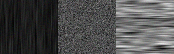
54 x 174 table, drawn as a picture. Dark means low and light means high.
The table splits into one row of 3 panels. Panel 1,1: very low, streaked downward, faint in contrast. Panel 1,2: low, fine-grained. Panel 1,3: middling, streaked across, strong in contrast.
